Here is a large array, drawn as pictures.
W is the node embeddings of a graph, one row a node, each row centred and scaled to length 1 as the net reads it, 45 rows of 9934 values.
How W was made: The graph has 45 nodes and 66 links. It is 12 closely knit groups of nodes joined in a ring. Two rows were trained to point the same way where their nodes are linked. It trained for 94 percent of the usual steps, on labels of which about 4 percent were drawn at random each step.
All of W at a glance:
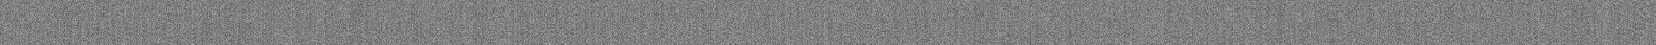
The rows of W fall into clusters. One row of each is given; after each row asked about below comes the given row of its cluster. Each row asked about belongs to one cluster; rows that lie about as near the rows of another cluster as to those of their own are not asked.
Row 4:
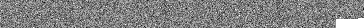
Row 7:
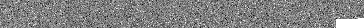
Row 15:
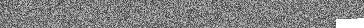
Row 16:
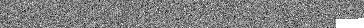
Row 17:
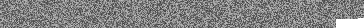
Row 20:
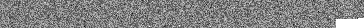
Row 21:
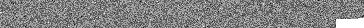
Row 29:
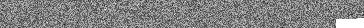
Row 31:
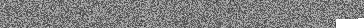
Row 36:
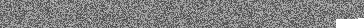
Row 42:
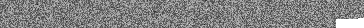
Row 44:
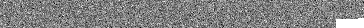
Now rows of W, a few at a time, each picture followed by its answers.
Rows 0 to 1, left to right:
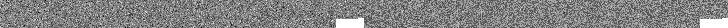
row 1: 16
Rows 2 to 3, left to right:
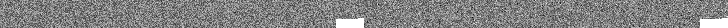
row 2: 44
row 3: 15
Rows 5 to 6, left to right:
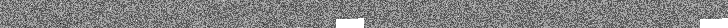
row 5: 21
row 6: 36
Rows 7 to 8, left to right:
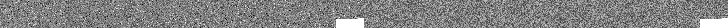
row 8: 17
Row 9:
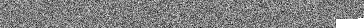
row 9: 17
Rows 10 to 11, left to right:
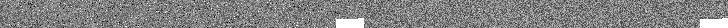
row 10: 16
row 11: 4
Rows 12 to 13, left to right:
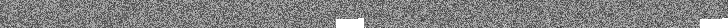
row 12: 16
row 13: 20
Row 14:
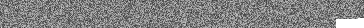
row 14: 7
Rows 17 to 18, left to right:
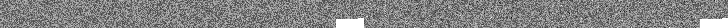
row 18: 20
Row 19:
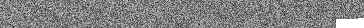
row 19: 21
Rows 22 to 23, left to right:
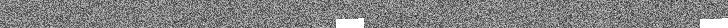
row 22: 31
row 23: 29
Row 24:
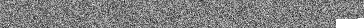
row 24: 44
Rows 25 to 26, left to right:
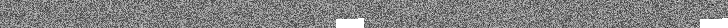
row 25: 36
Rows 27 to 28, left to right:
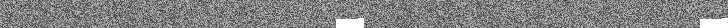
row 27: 44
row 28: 44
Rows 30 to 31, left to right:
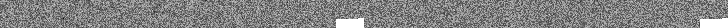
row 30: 42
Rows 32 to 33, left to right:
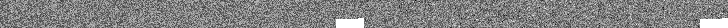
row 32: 16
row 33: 29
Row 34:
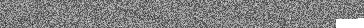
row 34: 29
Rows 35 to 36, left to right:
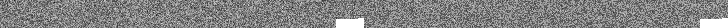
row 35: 17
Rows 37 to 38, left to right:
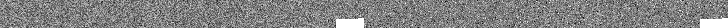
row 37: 31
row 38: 7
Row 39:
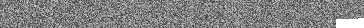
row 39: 42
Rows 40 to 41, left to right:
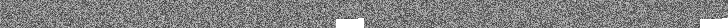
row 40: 4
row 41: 21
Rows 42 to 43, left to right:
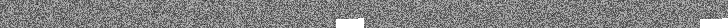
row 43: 36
